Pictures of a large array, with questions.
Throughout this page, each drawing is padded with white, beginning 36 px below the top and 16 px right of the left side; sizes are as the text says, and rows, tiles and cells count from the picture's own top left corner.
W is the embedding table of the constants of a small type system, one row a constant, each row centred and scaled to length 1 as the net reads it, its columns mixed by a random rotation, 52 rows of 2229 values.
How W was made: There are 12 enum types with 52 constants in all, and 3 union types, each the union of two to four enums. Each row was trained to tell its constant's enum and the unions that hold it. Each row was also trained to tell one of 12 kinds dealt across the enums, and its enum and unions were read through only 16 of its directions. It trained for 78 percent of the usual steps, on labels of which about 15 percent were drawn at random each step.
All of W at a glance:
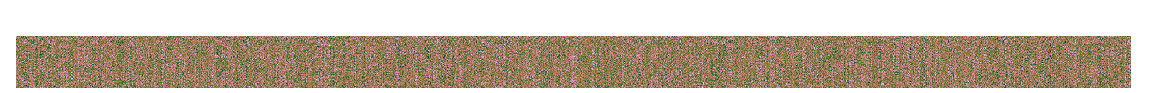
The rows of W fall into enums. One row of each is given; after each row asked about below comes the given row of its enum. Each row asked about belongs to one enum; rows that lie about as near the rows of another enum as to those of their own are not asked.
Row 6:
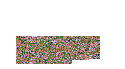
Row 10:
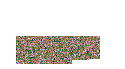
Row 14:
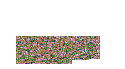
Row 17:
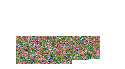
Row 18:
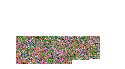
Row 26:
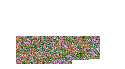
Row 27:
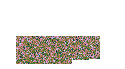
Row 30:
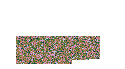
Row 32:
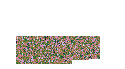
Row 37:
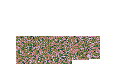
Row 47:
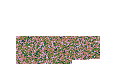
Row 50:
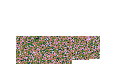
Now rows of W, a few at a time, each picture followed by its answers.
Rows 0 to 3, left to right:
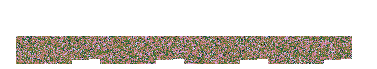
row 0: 26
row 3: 30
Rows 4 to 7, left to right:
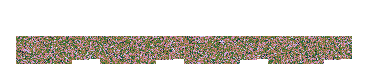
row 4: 6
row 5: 6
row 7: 32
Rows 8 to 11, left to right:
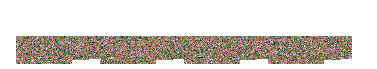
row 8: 47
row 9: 30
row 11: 18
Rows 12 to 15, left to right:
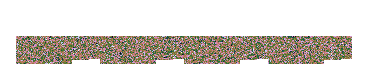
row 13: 26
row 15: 30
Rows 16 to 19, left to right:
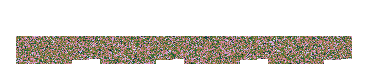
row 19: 37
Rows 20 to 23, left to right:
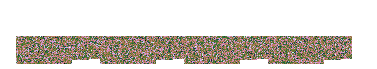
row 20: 30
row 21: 18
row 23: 27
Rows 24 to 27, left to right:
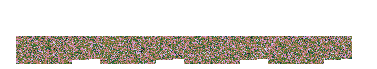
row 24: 37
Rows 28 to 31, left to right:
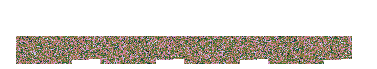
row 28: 26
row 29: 47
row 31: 37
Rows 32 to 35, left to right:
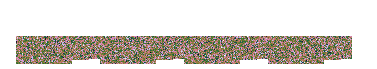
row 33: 17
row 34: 6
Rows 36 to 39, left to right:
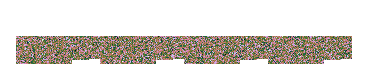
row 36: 27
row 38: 27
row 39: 32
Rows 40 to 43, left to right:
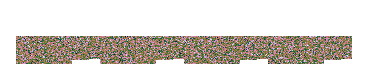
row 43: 32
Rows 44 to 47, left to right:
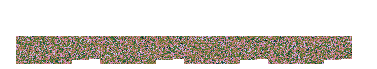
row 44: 50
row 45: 26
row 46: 32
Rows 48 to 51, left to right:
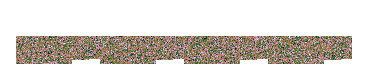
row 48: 47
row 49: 27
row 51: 14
